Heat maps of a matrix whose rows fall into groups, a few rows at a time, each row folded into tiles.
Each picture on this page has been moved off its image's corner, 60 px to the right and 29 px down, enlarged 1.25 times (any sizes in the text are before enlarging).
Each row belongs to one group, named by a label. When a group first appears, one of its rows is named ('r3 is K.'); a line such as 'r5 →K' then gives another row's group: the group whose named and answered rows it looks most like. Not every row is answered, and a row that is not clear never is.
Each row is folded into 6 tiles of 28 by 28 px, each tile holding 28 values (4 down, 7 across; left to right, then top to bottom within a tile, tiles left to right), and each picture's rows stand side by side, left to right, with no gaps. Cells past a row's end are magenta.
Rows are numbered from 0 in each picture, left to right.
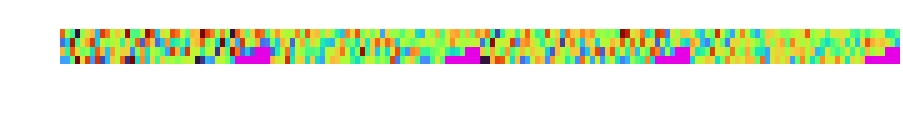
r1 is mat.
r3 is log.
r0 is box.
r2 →box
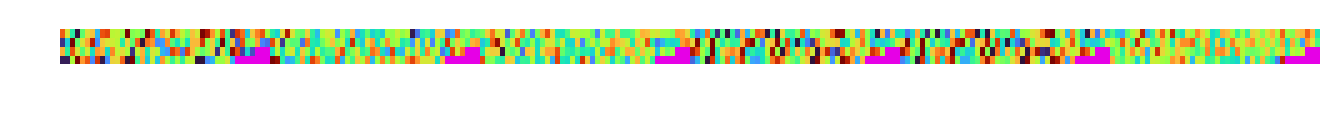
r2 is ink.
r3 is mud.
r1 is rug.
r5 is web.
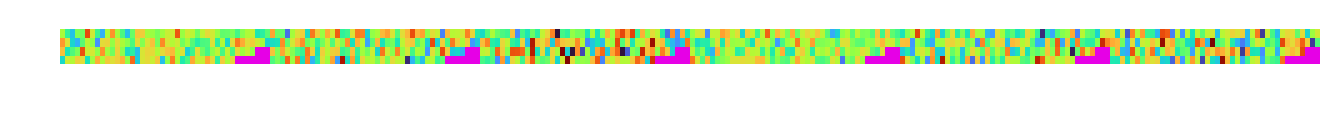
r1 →box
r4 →rug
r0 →log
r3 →mat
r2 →mud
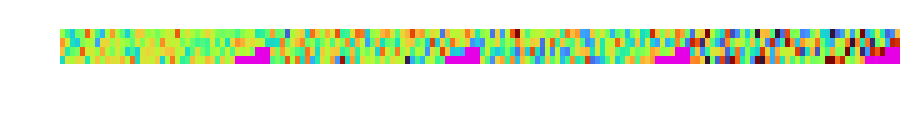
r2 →web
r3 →rug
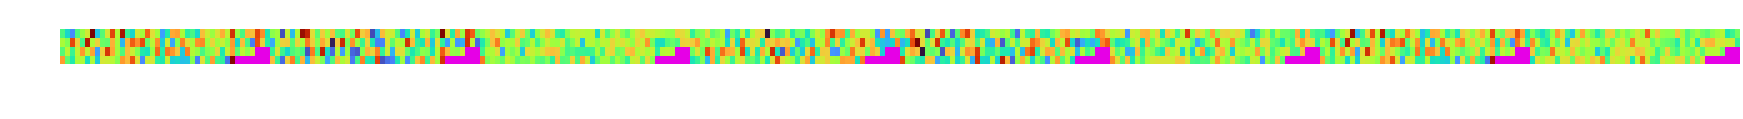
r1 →web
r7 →log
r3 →mud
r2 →ink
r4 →ink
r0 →web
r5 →mat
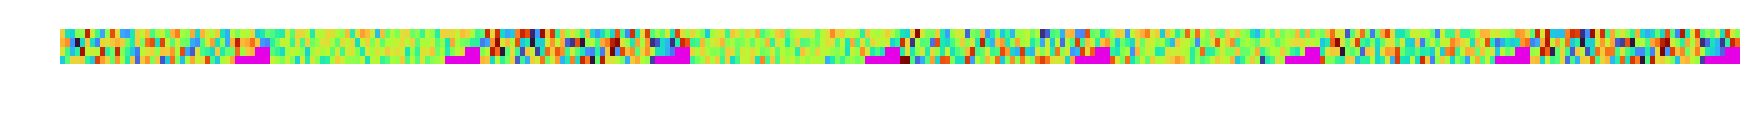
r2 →ink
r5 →mat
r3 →box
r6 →ink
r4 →rug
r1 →web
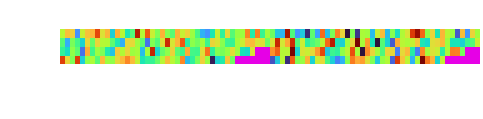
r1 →mud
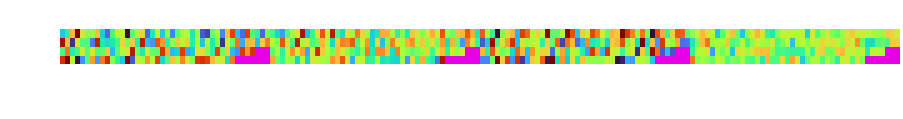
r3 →ink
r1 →web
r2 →box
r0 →rug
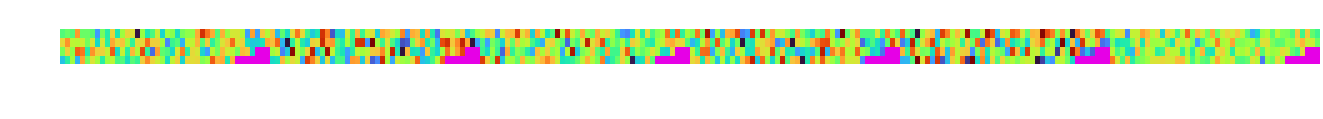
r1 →log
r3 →ink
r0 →mud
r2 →mat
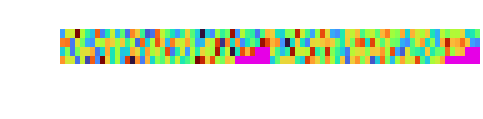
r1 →log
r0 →rug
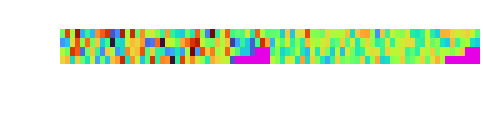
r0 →ink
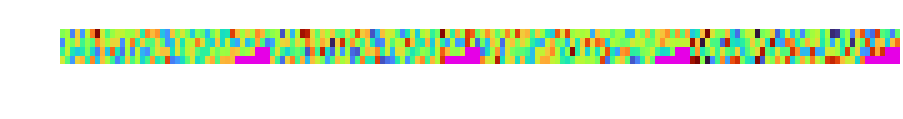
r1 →web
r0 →web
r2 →mat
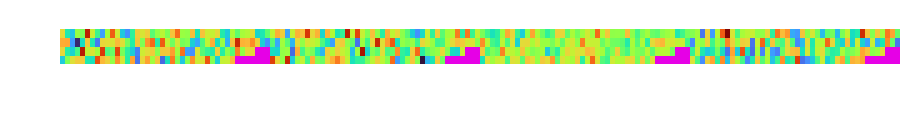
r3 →web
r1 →mat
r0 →log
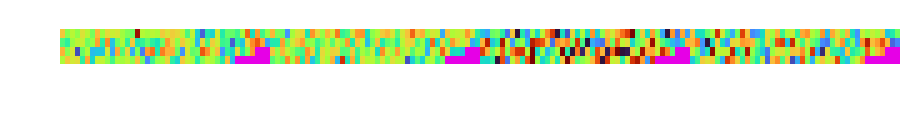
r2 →mud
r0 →mat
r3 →log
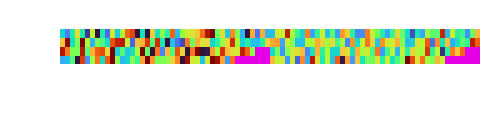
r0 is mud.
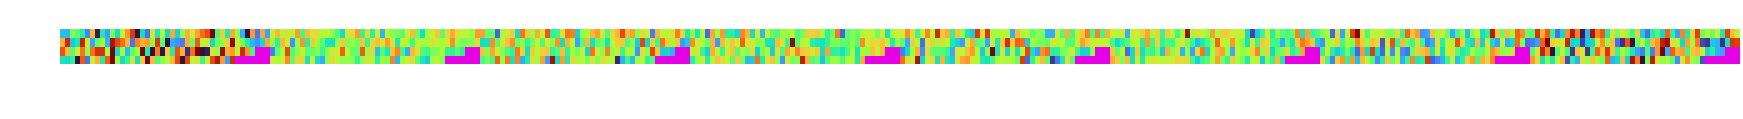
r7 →ink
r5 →mat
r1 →mat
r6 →web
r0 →mud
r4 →mat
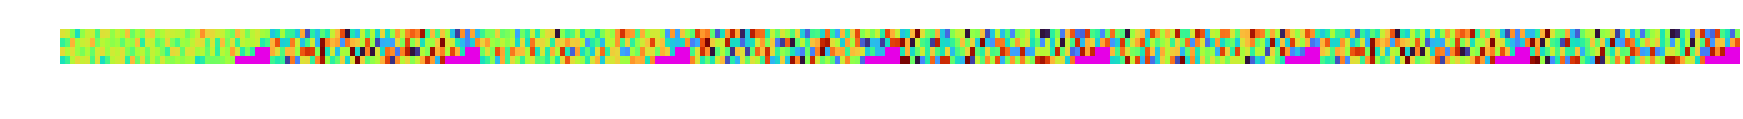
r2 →mud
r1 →mud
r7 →rug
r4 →rug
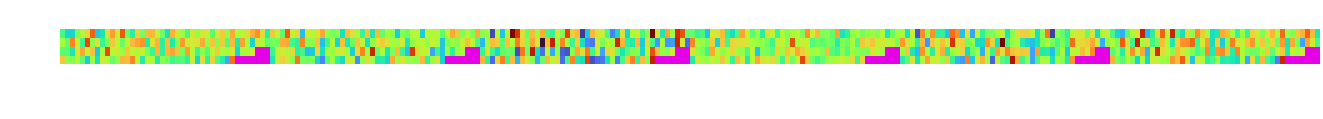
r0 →web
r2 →web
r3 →log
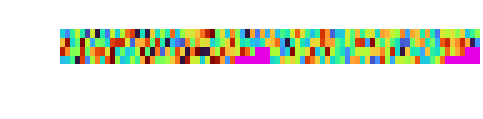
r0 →mud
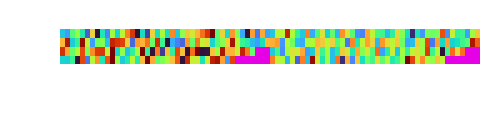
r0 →mud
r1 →rug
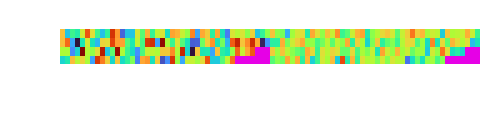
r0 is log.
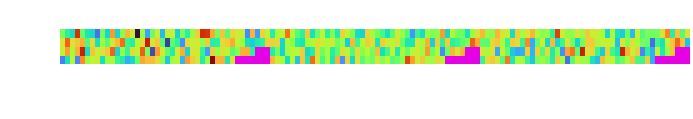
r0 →mud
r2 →mat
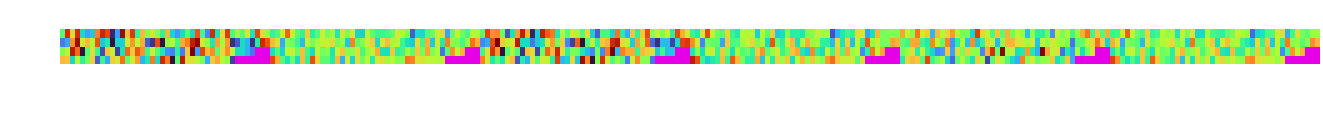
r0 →ink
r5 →rug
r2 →ink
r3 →rug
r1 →rug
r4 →mat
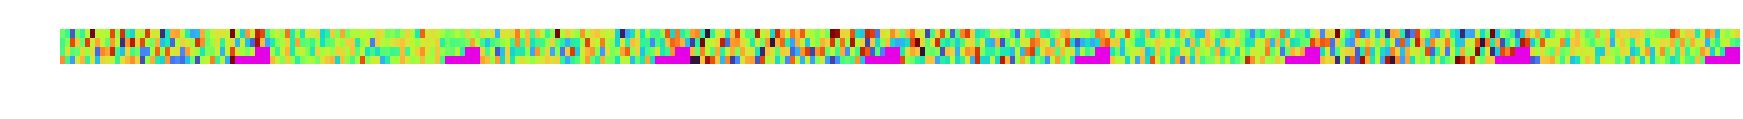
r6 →rug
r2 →mat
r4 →ink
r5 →rug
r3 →box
